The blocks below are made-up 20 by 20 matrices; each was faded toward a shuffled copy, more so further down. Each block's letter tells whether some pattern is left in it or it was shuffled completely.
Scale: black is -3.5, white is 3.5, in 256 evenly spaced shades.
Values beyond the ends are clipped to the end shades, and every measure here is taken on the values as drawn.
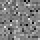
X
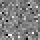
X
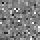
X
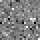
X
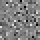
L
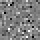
X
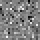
X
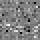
L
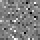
X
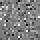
X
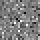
L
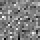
X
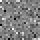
X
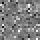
L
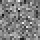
X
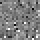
L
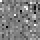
L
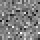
X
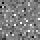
X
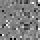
L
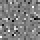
L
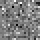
X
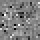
L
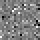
L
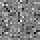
L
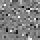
L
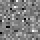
L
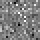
X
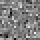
L
